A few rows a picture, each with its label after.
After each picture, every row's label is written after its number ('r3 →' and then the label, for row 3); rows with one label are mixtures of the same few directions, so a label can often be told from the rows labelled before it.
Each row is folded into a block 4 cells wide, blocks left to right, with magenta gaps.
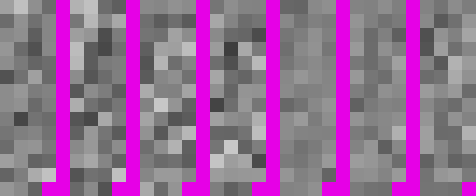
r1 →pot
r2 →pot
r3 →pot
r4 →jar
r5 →pot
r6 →jar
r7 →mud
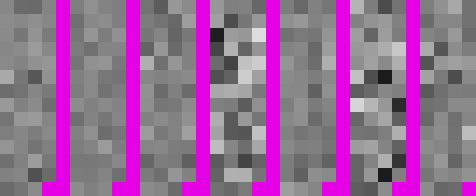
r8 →pot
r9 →jar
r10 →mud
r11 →mud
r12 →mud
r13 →pot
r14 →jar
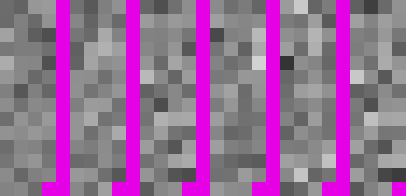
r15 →mud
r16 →pot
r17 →pot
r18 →mud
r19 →mud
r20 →pot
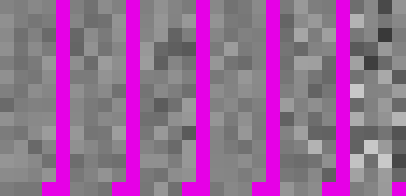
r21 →jar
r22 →mud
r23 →pot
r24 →jar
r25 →jar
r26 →jar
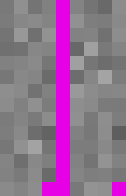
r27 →jar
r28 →jar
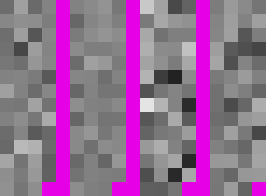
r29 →jar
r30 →jar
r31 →pot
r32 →pot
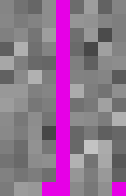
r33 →jar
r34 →jar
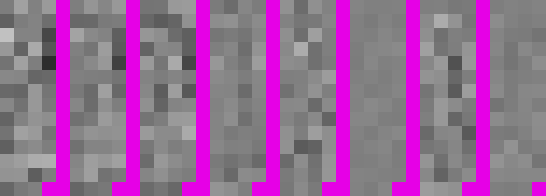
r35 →mud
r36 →mud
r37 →mud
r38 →mud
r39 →jar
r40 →pot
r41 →mud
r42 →jar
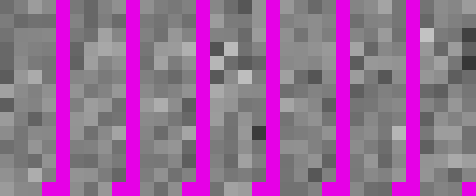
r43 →pot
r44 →pot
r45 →pot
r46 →jar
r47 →pot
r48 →jar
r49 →mud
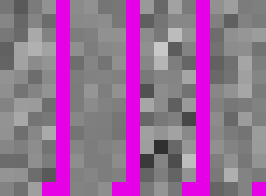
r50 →pot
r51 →mud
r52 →jar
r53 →mud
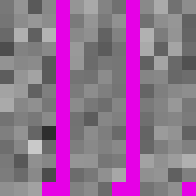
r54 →jar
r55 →pot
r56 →mud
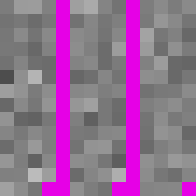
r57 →pot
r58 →pot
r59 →mud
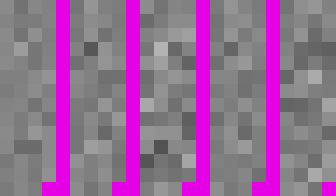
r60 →jar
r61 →jar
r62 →jar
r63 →jar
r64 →pot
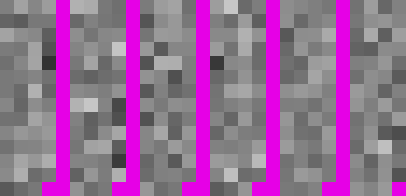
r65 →mud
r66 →pot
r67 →jar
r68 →mud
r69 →mud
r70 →jar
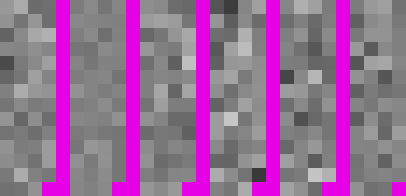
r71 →mud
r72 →jar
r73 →mud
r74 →pot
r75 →pot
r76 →jar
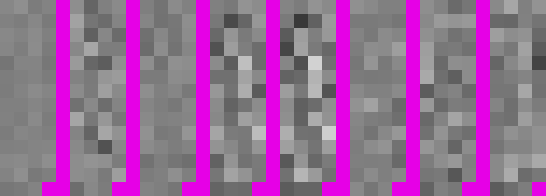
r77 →mud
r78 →jar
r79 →mud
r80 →mud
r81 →mud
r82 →pot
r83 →pot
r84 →mud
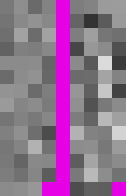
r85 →jar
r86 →mud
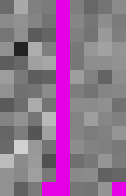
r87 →jar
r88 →pot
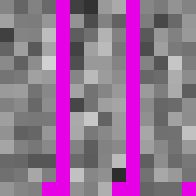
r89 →mud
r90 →pot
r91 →mud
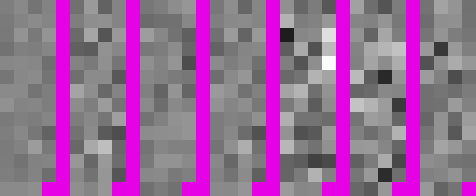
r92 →jar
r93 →jar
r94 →mud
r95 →jar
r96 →mud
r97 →pot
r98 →jar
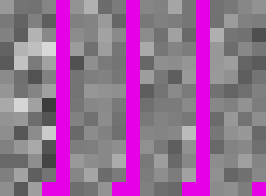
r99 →pot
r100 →mud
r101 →jar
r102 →mud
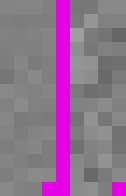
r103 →pot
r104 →mud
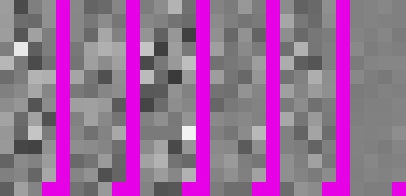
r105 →jar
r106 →pot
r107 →jar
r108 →jar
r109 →jar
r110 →jar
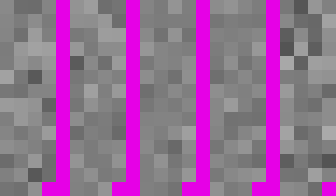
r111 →pot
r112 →mud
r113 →jar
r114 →pot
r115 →mud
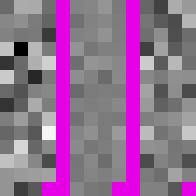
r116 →jar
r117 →jar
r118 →mud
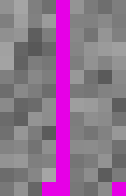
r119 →pot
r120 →pot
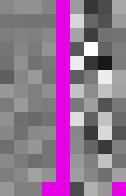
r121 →pot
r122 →jar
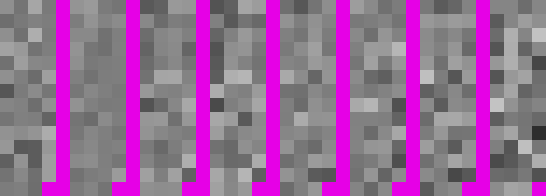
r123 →jar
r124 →pot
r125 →pot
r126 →pot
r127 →pot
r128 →pot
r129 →pot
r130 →jar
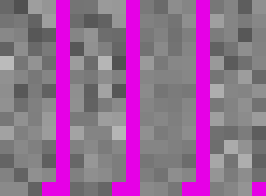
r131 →mud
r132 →mud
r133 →mud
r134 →jar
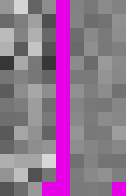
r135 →mud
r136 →mud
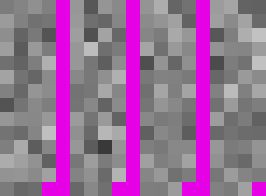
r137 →jar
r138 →jar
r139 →mud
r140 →mud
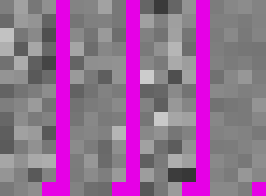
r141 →mud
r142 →jar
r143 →pot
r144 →pot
